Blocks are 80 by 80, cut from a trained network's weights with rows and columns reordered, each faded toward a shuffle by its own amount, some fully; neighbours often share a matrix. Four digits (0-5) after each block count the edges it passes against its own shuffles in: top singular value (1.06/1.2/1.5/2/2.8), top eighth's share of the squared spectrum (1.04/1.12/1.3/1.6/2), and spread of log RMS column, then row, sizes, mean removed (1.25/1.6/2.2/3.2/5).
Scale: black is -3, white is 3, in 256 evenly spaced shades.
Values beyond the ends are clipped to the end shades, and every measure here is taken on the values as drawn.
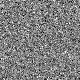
0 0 0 0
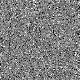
2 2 1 0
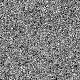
1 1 0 0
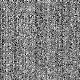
3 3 0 2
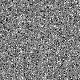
0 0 0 0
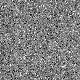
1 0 0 0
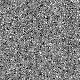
0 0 0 0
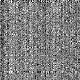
3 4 1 3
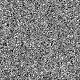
0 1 0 0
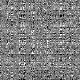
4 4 4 1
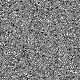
0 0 0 0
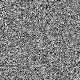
1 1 0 0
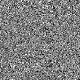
3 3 0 2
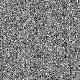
1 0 0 0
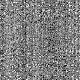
3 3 0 3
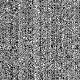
3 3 1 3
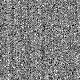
2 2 0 1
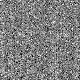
1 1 0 0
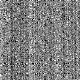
3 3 1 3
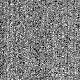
2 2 0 1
